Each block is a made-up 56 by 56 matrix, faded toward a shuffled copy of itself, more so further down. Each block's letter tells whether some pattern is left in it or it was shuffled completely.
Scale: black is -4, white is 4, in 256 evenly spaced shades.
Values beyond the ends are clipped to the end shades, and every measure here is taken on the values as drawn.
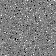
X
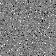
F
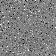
X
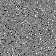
X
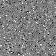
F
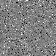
X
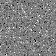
F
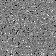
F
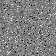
X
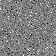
X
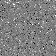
X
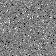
X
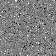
X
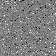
X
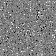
F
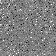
F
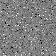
X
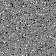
X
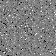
F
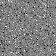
F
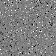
F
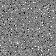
F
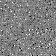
F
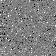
F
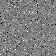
X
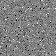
X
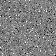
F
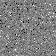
X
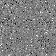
F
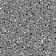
F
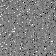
F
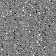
F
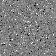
F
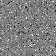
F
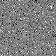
F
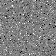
F
